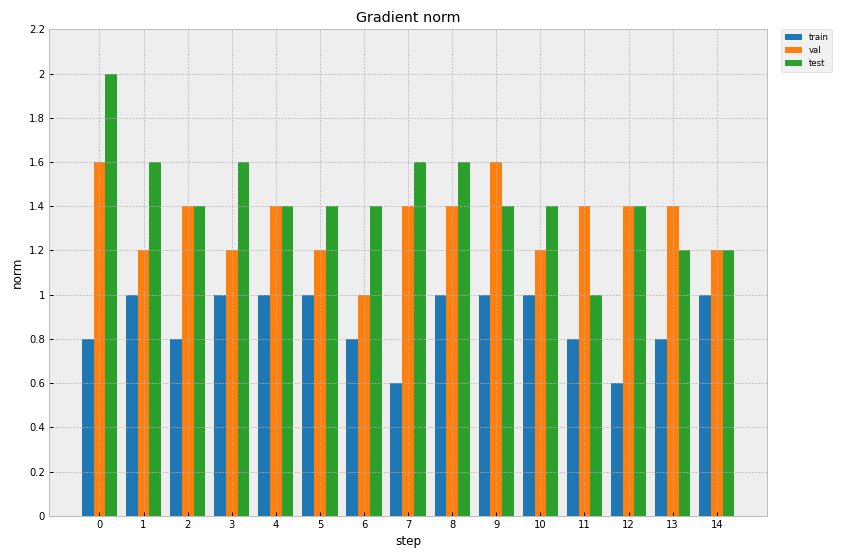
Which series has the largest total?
test
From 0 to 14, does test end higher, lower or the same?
lower
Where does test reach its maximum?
0
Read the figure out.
Title: Gradient norm
x-axis: step, ticks 0 1 2 3 4 5 6 7 8 9 10 11 12 13 14
y-axis: norm, ticks 0 0.2 0.4 0.6 0.8 1 1.2 1.4 1.6 1.8 2 2.2
Legend: train, val, test
Values:
train: 0.8 1 0.8 1 1 1 0.8 0.6 1 1 1 0.8 0.6 0.8 1
val: 1.6 1.2 1.4 1.2 1.4 1.2 1 1.4 1.4 1.6 1.2 1.4 1.4 1.4 1.2
test: 2 1.6 1.4 1.6 1.4 1.4 1.4 1.6 1.6 1.4 1.4 1 1.4 1.2 1.2
